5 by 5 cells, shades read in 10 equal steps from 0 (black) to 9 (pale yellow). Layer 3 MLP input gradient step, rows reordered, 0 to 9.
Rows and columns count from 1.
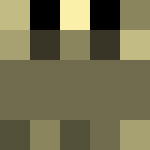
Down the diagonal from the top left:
7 2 4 4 6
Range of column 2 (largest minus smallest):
5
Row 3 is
4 4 4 4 4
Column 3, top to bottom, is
9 5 4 4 3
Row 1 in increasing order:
0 0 5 7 9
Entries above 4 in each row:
3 3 0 0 2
